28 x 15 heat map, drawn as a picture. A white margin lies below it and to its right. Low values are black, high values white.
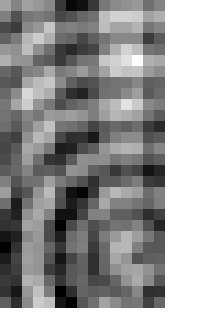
Stripes running up and down repeat 2 times from left to right. The ninth with the highest average is the top right. Concentric rings centre on the bottom right. No single row or column stands out from its neighbours.
